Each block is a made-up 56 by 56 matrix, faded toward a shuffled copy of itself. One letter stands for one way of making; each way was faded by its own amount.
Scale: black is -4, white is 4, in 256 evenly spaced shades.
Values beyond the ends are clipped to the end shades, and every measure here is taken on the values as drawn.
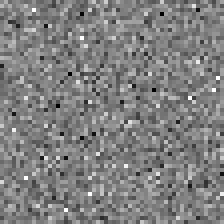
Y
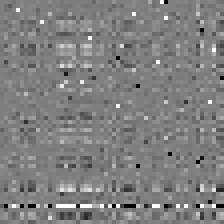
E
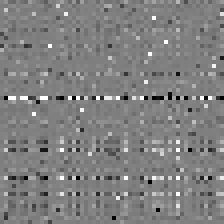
E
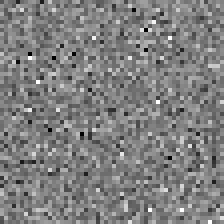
Y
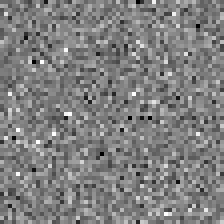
Y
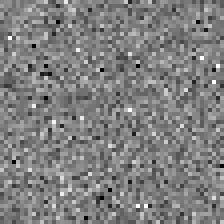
Y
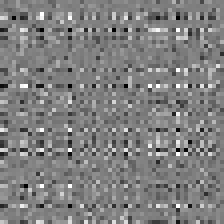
E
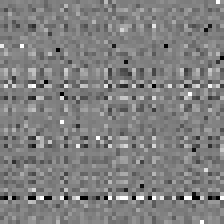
E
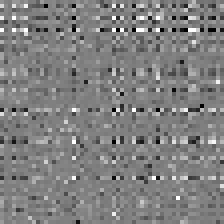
E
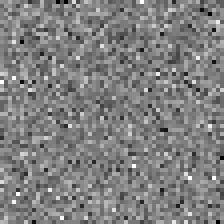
Y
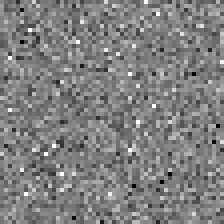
Y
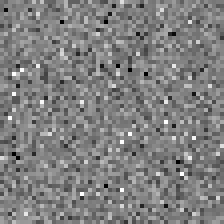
Y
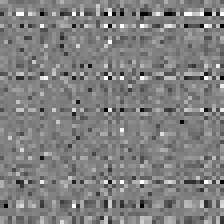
E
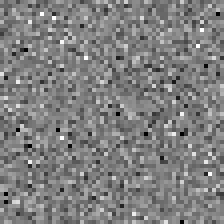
Y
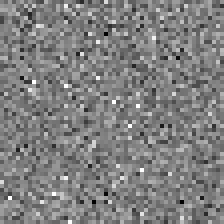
Y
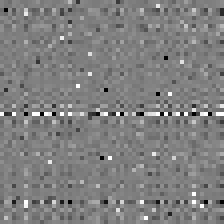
E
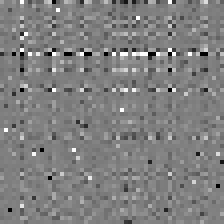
E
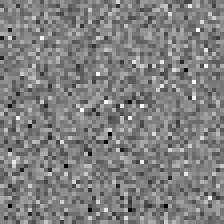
Y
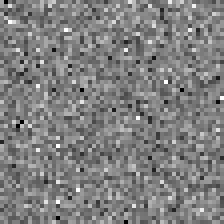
Y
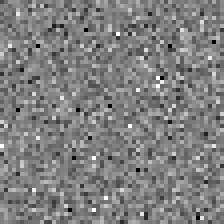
Y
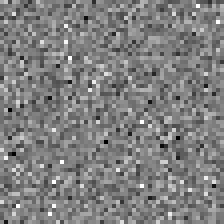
Y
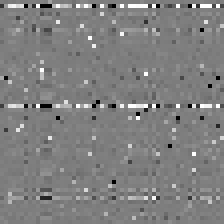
E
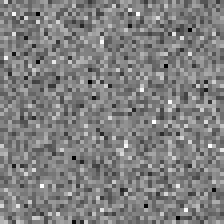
Y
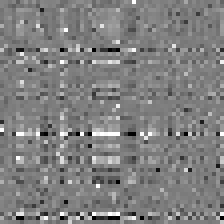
E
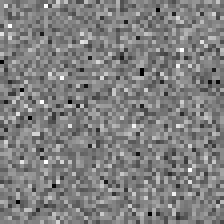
Y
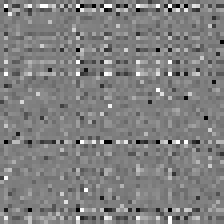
E
